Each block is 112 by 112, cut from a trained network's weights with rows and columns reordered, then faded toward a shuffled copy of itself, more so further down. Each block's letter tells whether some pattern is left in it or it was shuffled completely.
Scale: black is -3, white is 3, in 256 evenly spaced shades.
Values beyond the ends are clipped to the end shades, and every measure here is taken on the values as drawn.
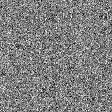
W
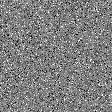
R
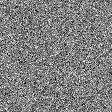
R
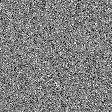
R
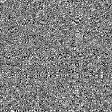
W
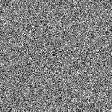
W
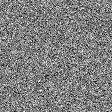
R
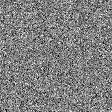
R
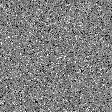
R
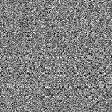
W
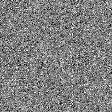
W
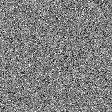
R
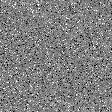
R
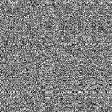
W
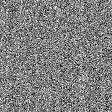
W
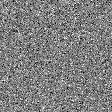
R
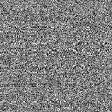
W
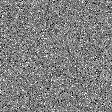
R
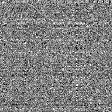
W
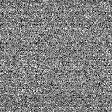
W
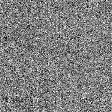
W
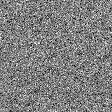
R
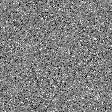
R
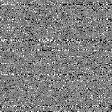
W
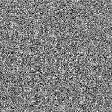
W
